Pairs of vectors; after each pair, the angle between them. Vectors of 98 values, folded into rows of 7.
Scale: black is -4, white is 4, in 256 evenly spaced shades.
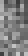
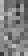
nearly parallel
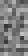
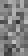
orthogonal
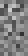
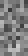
partly opposed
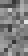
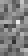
partly aligned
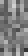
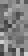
partly aligned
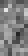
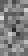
partly aligned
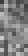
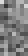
nearly opposite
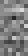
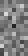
orthogonal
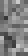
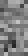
partly aligned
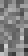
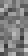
nearly opposite
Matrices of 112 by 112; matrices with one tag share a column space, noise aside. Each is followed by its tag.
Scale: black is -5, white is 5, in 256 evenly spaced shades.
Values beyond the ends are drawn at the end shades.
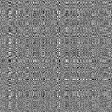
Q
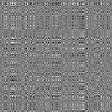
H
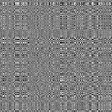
H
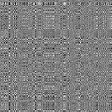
H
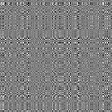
H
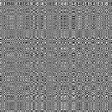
H
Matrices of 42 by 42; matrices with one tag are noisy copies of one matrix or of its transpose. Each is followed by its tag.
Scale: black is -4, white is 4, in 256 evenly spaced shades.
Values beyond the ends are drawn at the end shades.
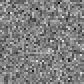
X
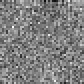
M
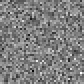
X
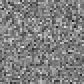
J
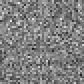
J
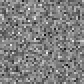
J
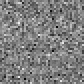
J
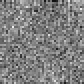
M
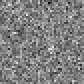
X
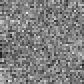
M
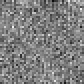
M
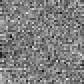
M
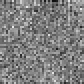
M
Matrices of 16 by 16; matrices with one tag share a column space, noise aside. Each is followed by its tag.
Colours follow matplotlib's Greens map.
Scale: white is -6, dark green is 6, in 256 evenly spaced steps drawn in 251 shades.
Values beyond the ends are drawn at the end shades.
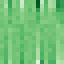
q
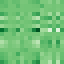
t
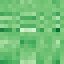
t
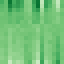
q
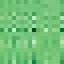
t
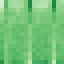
q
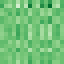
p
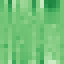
q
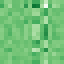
p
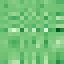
t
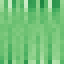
q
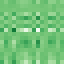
t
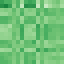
p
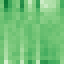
q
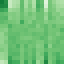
q
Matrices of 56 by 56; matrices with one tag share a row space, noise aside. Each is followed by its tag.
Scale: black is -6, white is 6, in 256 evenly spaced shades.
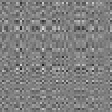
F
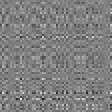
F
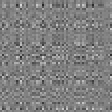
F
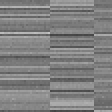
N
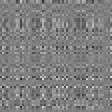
F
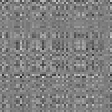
F
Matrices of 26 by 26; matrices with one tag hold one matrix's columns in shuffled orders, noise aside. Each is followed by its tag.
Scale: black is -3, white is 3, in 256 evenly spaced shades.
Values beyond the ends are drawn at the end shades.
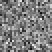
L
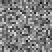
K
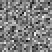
K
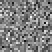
K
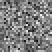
K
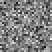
K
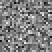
K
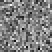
L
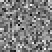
L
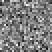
L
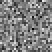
L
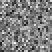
L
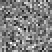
L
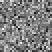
L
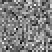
L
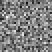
K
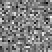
K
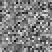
K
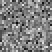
L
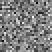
K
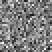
L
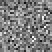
K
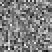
L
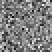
L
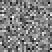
K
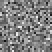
K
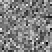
L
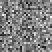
K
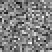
K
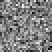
L
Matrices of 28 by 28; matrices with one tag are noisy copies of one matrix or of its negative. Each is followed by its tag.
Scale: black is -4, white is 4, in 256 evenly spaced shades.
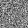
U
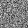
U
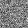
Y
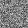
Y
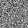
U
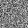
U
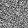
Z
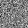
U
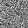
Z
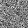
Z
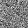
Z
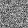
Y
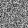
U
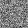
Y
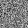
U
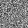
U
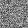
Y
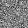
Z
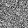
Z
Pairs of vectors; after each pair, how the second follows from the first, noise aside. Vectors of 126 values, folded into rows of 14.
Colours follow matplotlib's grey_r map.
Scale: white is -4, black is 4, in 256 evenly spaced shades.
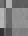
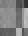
reversed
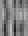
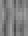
shrunk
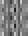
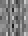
reversed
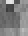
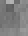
shrunk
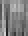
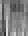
negated
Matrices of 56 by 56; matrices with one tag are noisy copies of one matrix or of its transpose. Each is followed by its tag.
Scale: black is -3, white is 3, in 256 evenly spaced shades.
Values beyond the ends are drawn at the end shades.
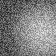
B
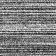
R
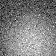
B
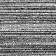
R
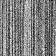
R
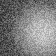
B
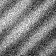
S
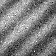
S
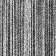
R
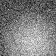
B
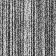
R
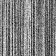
R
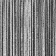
R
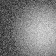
B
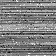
R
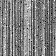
R
